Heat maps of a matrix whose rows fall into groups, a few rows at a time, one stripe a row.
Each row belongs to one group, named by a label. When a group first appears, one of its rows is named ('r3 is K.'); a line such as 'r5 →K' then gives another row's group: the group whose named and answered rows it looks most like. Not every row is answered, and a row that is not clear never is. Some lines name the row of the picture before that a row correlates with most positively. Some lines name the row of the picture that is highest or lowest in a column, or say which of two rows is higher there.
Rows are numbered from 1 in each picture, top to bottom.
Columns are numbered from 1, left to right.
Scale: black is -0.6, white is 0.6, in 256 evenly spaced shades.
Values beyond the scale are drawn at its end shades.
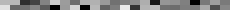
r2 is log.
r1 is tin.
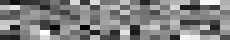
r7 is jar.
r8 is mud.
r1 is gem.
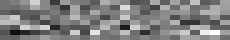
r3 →gem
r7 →gem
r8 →mud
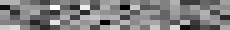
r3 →log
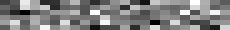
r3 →gem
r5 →tin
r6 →jar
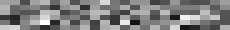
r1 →tin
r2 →log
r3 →tin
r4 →mud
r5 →jar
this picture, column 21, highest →3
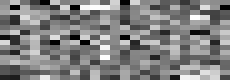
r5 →log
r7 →tin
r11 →log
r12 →tin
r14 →mud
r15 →gem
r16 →mud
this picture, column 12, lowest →16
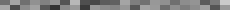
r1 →jar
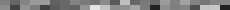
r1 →jar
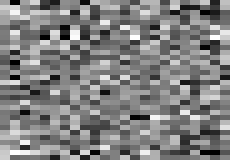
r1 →log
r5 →tin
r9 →jar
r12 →jar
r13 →log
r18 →gem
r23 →gem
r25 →jar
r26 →jar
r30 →tin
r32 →log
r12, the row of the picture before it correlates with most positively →1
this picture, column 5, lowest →8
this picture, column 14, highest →8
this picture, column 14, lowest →24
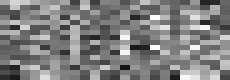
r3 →mud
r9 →gem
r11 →jar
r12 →gem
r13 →jar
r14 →log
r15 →mud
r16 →mud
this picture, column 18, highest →14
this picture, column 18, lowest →16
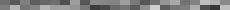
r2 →jar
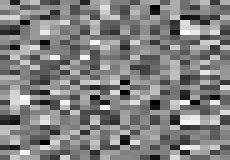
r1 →log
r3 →tin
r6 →mud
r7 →mud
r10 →log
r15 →gem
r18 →jar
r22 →tin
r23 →jar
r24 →mud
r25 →mud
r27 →log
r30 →mud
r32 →tin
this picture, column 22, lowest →20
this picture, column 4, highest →10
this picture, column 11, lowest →21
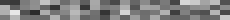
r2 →log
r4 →jar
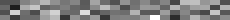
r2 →log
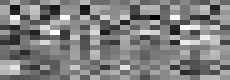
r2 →log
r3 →log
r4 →tin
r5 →jar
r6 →mud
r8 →gem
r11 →gem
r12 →gem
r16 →gem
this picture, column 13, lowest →5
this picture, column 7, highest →4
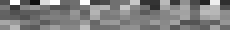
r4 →gem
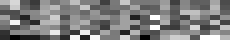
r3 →mud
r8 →gem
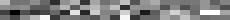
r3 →gem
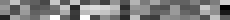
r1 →jar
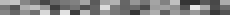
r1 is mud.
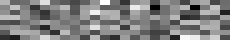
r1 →tin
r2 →tin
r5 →mud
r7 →tin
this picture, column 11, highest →1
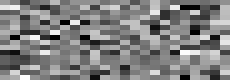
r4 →tin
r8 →log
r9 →jar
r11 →mud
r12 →gem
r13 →gem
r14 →log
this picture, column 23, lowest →11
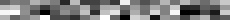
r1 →jar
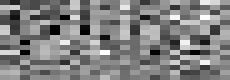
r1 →gem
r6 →log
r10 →mud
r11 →tin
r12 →mud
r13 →gem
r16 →tin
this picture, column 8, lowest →11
